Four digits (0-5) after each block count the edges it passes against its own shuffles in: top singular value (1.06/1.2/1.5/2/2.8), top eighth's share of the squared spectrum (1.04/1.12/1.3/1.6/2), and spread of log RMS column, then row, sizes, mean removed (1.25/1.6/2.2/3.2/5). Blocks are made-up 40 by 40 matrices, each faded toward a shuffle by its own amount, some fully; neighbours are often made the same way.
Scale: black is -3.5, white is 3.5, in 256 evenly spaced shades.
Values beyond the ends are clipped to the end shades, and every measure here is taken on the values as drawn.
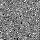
0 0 0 0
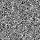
0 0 0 0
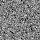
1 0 0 0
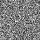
2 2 0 0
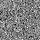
0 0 0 0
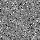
0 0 0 0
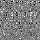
3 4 1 2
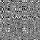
4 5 2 3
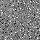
0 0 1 0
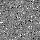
0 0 0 0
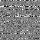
2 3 0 3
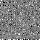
2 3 0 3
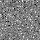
0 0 0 1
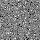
0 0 0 0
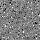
0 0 0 0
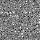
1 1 0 1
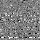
2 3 0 2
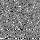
2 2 0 1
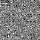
3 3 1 2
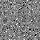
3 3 0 1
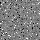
0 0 0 0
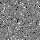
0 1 0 0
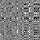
4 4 2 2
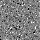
0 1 0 0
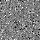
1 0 0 0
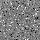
1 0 0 0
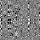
4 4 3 2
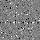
3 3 0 1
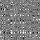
4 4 2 2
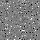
2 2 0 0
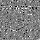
2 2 0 2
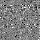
2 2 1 3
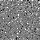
1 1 0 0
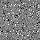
1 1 0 1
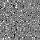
3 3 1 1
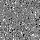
1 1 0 0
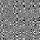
4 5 3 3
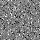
1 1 0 0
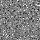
2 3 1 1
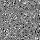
2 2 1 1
